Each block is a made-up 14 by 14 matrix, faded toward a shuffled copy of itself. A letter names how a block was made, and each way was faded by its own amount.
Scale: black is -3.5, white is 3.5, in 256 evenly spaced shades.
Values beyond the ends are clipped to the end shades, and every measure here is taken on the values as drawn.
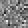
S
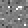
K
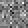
S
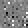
K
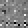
K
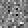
S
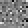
K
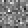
S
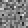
S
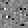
K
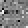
K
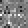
K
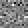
S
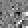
K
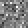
S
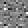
K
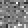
K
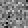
S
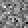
S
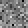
S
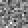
S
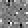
K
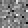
S
